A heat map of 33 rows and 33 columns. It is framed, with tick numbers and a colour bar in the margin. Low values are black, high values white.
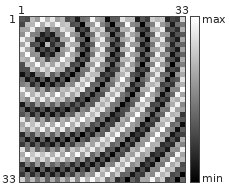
Ninth with the highest average: top left. Average level on the scale: 50%. Seam: none. Slope: none. Rings: centred on the top left.
